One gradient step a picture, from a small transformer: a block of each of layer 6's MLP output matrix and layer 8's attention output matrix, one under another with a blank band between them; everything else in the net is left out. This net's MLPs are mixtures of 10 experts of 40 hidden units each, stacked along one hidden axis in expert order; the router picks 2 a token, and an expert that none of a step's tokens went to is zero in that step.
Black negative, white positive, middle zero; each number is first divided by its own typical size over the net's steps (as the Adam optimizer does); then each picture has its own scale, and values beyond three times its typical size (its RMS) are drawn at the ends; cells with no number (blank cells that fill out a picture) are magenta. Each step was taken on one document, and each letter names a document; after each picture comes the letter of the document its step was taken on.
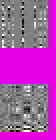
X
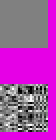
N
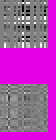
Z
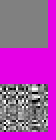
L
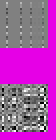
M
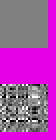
L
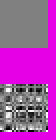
N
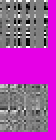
Z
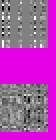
X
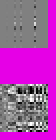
N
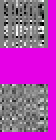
M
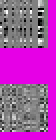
M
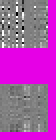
X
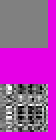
N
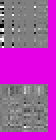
X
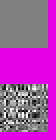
L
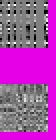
N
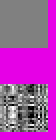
N
